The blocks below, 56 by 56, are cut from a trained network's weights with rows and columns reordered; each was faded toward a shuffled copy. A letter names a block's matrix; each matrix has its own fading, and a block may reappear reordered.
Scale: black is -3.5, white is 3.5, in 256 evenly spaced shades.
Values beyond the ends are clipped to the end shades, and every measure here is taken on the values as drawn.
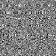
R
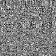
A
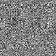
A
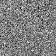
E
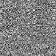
A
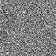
A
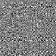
R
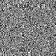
A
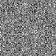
A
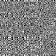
R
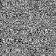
A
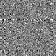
R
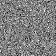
E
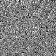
A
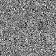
E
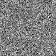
E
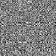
R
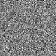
A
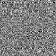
R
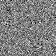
E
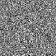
A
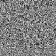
A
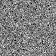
E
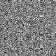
A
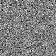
E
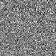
A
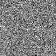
E
